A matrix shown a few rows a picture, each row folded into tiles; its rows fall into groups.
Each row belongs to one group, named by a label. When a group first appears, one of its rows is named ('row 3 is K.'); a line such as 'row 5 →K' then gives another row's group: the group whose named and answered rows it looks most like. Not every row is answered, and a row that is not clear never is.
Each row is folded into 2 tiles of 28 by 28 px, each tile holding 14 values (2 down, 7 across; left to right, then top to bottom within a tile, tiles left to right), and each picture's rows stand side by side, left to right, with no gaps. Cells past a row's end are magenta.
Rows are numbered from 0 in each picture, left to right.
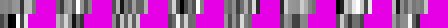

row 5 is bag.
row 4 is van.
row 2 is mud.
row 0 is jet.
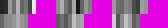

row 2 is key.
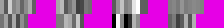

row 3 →jet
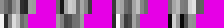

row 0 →key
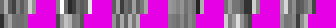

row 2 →mud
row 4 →key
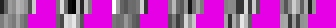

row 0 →bag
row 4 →van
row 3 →jet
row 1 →van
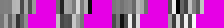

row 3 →mud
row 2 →jet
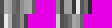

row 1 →van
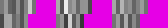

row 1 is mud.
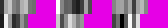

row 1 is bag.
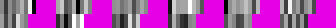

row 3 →bag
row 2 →jet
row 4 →bag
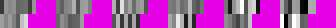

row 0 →bag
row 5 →key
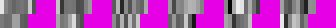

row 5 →key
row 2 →mud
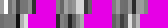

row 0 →bag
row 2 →jet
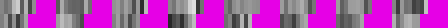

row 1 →key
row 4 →jet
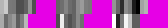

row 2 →key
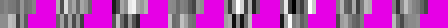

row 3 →key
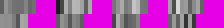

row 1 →bag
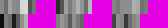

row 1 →bag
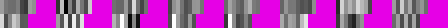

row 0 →key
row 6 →bag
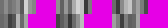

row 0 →jet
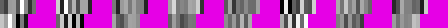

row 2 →van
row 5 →mud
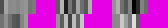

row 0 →bag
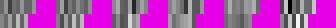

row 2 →jet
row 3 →van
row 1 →mud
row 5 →mud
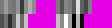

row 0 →jet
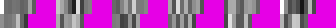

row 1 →van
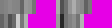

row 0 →jet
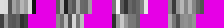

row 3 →van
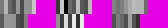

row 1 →mud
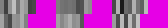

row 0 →van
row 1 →key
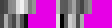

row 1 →key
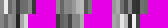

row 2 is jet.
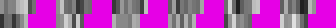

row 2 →bag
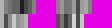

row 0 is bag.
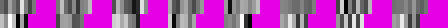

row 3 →key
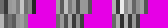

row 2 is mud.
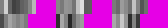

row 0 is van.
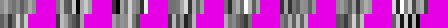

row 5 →mud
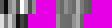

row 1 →van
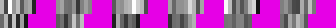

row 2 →bag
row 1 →jet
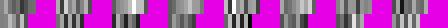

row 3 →bag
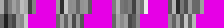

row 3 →mud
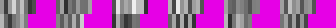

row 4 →key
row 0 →van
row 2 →bag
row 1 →mud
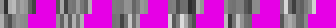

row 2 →jet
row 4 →key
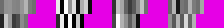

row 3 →mud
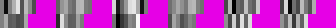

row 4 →mud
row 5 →mud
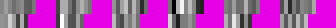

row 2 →van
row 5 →mud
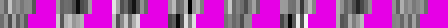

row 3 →jet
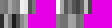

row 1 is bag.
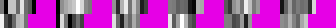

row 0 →van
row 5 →bag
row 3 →key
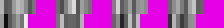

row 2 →jet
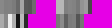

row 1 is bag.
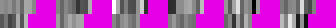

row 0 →jet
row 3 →bag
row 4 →van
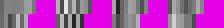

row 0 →jet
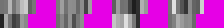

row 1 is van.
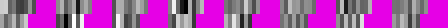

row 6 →mud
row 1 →jet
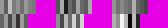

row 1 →mud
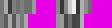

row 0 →mud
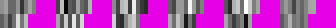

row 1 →mud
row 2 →van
